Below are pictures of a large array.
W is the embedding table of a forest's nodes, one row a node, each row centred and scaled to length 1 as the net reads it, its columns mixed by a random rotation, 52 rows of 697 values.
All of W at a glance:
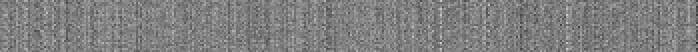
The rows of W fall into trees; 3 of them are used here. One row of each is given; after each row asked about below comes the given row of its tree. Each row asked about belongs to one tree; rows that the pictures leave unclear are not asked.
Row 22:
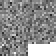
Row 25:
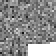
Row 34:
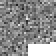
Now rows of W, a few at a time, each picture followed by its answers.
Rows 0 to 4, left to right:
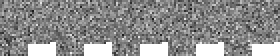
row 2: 25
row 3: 34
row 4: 34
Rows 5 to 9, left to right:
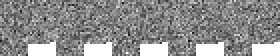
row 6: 34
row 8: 22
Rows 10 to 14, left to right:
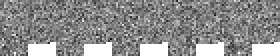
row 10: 22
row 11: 25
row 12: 22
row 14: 22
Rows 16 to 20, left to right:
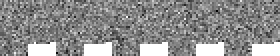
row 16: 22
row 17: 25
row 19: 34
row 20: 34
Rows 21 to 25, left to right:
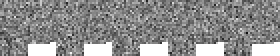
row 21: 22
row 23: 22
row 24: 25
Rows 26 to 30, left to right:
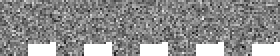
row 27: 22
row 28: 25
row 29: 22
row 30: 34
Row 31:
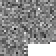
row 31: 34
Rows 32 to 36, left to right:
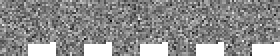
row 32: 34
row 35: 22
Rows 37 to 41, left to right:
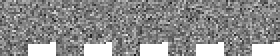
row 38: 34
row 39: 22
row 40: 25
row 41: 25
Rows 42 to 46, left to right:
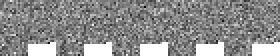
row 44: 25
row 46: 34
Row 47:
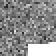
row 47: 25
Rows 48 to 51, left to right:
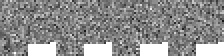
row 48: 22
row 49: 22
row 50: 34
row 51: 22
